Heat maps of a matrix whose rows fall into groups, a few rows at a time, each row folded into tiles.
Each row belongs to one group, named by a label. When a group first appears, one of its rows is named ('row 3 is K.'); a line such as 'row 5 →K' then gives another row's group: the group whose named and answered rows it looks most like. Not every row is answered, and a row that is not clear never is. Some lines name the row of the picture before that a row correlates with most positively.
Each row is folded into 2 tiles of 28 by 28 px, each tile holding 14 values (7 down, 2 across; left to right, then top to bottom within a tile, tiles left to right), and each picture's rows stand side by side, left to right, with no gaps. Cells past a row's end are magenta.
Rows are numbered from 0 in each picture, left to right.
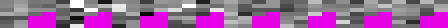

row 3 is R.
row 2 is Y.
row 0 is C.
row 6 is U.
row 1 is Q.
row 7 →U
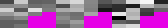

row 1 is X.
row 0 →Q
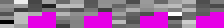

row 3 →C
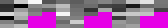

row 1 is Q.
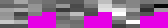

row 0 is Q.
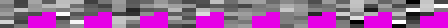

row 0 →U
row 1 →C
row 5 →Y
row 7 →U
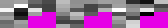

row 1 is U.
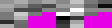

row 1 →C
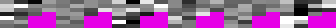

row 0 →R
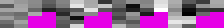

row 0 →X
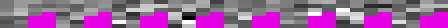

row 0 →C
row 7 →U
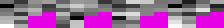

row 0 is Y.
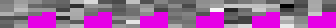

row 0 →C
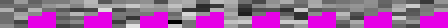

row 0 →Q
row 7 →R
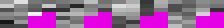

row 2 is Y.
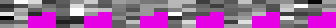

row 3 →C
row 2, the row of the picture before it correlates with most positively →0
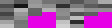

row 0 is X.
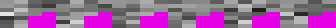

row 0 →C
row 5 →C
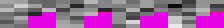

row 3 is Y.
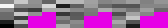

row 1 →X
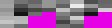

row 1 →R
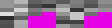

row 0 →C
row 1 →Q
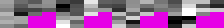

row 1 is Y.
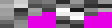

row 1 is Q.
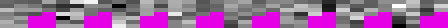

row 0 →Y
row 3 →C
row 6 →Q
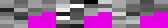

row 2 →C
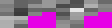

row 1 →X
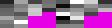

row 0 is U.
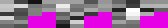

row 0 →R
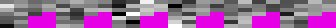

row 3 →Y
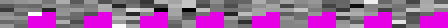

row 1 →U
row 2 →Y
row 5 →X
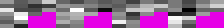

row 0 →Q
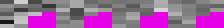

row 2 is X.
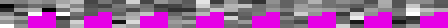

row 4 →R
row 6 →Q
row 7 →C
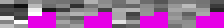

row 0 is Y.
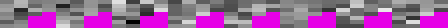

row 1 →Y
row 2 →U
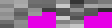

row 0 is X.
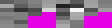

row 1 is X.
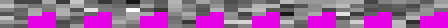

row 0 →R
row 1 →Q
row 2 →X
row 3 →U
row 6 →C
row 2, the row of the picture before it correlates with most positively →1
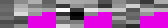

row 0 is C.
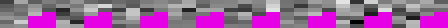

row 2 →X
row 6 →U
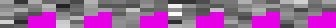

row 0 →U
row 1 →Y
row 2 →X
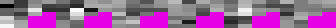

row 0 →Y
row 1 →X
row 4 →C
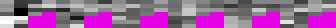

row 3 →C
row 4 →Y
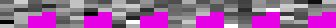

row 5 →R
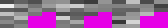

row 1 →R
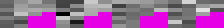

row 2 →X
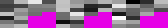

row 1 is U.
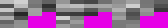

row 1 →R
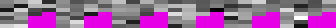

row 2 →U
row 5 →Q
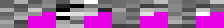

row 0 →Q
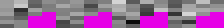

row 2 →U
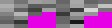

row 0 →U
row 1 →Q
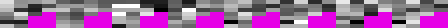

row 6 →U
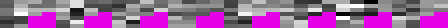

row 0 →C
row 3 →R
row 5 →Y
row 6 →R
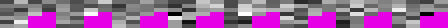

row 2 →Y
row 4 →C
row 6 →Q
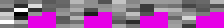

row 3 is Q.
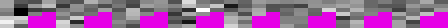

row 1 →Y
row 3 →Q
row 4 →Y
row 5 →X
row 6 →C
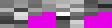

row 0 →Q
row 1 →C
